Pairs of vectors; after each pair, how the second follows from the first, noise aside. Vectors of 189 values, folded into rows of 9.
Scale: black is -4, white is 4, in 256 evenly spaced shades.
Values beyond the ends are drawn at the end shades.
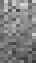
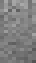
shrunk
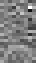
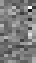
sign-scrambled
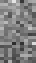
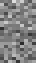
sign-scrambled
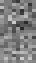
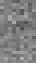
shrunk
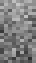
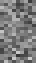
sign-scrambled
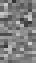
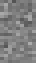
shrunk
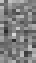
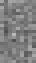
shrunk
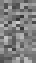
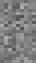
shrunk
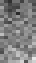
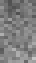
shrunk
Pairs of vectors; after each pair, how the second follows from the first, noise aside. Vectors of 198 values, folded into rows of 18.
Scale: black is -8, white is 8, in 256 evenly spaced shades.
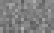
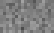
negated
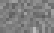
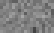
negated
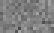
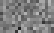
scaled up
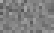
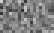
scaled up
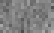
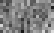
scaled up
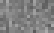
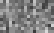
scaled up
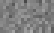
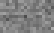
shuffled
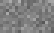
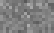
shuffled
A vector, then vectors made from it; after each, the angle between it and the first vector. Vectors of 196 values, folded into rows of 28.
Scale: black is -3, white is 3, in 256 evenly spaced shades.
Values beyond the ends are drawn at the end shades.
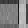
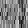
partly opposed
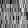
partly aligned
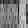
nearly parallel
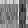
nearly opposite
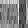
nearly opposite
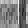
nearly opposite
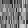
partly aligned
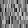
orthogonal
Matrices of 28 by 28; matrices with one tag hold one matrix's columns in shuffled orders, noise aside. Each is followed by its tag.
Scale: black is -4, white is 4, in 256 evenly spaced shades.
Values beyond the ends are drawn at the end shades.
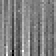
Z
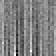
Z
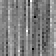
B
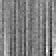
Z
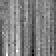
Z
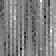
B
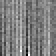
Z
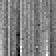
Z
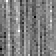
B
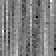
B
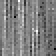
B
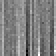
Z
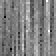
B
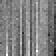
Z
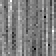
B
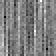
B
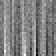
Z
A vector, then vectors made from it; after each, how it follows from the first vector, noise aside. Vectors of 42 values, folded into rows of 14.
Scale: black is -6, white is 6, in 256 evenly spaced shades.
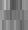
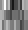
scaled up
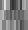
scaled up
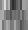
scaled up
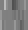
partly zeroed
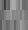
negated
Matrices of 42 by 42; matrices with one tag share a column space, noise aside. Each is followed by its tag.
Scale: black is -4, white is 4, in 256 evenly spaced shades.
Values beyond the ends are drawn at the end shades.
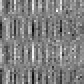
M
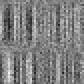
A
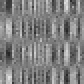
M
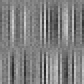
A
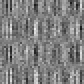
M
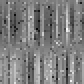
A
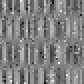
M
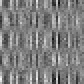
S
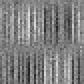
A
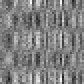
S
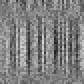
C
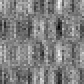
M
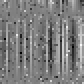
C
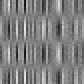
M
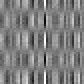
S
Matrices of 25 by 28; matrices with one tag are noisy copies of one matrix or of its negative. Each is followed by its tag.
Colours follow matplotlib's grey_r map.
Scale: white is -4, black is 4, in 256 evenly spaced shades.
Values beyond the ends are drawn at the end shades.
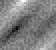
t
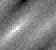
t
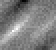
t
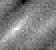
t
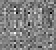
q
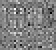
q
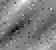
t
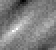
t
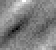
t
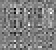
q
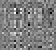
q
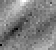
t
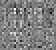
q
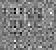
q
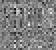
q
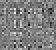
q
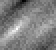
t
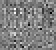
q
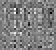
q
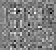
q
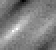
t
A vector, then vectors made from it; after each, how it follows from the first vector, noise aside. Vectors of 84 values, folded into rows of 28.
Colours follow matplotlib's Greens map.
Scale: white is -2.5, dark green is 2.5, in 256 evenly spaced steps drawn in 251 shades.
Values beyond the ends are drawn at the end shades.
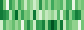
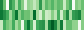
copied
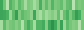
shrunk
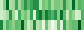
negated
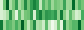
negated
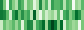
copied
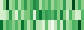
negated
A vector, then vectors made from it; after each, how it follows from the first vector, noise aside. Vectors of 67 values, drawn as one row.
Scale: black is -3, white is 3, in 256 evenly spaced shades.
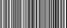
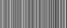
shrunk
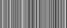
shrunk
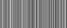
shrunk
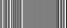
partly zeroed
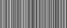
shrunk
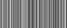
shrunk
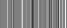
partly zeroed
